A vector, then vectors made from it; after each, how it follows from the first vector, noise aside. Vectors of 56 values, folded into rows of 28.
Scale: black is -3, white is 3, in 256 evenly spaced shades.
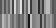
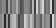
wrapped around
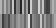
negated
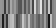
wrapped around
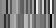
wrapped around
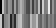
wrapped around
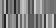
wrapped around
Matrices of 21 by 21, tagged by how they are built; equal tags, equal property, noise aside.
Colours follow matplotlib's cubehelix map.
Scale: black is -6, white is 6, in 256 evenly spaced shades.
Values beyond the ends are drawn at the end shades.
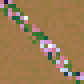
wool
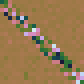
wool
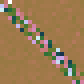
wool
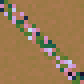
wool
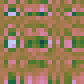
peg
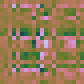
peg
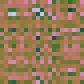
peg
